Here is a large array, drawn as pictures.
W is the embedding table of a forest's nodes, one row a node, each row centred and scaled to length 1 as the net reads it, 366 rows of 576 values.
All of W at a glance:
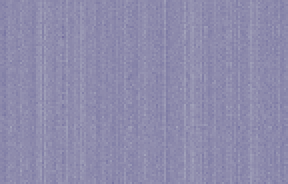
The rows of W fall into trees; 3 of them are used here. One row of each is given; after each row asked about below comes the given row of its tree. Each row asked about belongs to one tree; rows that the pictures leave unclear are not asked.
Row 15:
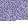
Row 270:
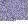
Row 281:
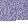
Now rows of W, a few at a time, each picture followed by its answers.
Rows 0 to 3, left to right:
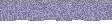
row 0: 281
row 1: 15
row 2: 270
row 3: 281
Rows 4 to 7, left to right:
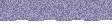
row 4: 15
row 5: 15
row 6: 281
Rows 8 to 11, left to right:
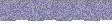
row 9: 281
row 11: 270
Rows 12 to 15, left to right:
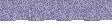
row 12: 15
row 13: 281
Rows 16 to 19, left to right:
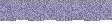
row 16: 270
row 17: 15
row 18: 281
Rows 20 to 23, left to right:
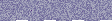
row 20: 15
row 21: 281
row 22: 270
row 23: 281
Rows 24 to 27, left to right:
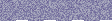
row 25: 15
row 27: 281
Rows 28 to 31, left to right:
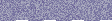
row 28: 15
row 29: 281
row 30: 15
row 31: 281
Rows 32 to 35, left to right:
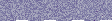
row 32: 270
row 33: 15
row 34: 15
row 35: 15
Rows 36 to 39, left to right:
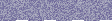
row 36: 281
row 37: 270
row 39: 281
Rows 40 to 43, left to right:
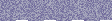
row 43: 270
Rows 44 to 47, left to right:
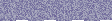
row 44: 270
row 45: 15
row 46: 281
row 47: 270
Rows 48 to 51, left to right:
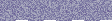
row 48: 15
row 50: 281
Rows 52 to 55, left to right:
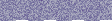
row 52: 15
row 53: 15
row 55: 15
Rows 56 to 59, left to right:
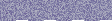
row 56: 281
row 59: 281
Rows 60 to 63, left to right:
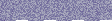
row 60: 15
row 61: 15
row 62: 15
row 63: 15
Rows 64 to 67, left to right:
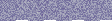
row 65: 15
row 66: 15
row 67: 15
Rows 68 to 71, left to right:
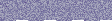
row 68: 270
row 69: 15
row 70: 15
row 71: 270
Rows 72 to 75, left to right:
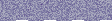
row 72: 15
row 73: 15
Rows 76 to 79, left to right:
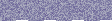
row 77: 281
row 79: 281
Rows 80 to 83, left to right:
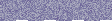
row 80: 270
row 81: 15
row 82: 281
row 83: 270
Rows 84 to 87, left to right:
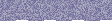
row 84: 15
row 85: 270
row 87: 281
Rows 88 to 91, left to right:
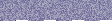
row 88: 270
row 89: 281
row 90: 270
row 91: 281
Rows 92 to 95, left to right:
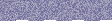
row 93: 15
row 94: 15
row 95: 281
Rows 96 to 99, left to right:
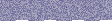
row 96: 15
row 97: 15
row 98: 270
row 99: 15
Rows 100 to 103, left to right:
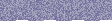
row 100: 281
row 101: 15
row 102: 281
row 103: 15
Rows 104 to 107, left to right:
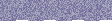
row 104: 281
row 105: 15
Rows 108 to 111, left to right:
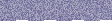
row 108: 270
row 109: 281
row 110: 281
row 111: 15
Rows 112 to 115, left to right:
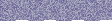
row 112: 15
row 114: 281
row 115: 15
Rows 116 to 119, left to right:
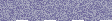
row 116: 15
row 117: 15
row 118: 281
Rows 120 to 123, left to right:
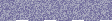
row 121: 281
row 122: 281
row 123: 281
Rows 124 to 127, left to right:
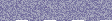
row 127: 15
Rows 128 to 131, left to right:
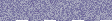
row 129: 270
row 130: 281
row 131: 15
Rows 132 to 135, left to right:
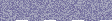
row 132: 15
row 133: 15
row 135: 281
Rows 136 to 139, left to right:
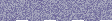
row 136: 281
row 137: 15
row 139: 281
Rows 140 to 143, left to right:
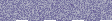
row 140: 15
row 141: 281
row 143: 281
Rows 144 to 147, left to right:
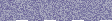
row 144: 15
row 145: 270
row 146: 281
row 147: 15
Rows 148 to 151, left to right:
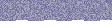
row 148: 15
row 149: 15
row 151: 270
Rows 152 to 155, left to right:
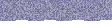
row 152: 15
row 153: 270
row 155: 15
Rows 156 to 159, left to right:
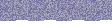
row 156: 15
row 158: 15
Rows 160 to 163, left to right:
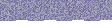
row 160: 281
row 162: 15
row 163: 15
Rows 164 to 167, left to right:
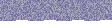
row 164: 281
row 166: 270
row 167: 15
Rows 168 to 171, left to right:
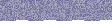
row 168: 270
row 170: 15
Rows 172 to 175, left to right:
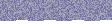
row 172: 281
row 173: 281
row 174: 15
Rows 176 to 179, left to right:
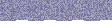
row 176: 15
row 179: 15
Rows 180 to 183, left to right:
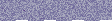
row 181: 281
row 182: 15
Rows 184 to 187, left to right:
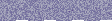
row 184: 281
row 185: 270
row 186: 15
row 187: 281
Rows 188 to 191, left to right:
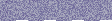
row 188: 281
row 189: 15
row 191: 15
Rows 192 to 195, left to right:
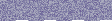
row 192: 281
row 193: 15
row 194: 15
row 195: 15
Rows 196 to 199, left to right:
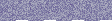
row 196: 15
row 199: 281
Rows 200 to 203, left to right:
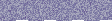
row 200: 281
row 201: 270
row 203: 281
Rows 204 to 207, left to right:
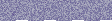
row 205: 281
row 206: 281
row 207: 281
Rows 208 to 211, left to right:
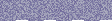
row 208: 15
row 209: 15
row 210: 15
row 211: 15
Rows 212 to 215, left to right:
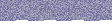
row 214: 15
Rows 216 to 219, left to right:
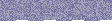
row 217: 15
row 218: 15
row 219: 270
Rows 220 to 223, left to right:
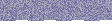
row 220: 281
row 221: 281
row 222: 15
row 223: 15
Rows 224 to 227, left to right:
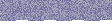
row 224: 15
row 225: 15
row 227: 281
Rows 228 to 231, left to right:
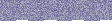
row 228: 15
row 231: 270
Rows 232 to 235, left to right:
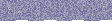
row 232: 281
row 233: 15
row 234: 15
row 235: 281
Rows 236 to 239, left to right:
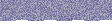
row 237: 15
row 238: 281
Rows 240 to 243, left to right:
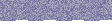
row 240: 281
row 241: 15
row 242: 281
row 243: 15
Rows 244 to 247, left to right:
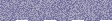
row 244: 15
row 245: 281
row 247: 281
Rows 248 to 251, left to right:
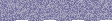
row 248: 281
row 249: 15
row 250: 15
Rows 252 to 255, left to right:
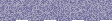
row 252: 281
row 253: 281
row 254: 281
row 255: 281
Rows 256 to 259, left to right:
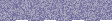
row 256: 15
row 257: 281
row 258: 281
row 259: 281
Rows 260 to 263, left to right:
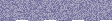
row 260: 15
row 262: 281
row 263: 281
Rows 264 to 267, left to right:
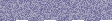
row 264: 270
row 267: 281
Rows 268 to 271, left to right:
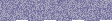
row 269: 281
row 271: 281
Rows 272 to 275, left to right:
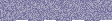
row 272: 281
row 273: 270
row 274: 270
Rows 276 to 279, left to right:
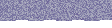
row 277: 15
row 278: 270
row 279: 15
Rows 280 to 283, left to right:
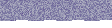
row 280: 270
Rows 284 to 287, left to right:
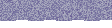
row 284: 15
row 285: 281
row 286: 281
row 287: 281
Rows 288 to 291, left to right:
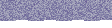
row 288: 15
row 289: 281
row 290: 281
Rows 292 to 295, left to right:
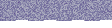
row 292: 15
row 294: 281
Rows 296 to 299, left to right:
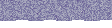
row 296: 15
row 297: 15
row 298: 270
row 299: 281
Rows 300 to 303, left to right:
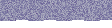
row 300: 270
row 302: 15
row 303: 281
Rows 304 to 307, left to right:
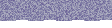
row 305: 15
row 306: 281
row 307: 15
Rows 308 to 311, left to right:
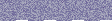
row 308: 15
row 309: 15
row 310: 15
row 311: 15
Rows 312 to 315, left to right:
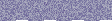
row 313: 270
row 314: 281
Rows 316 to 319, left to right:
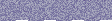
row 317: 281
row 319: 15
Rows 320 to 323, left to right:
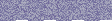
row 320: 15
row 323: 15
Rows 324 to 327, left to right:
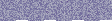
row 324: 15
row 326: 281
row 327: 15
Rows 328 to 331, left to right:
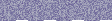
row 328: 281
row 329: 281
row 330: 15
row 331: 281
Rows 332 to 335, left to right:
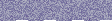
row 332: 15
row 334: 281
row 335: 15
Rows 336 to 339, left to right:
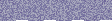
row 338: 281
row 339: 15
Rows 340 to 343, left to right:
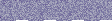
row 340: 270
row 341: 15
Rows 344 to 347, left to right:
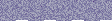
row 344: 15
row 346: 15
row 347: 270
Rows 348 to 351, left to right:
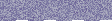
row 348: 281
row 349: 15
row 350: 15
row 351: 15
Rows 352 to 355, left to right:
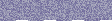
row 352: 15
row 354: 15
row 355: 281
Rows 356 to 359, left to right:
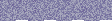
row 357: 270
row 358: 15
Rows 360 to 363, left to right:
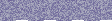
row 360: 15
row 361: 281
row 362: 15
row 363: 281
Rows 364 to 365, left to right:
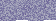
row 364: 281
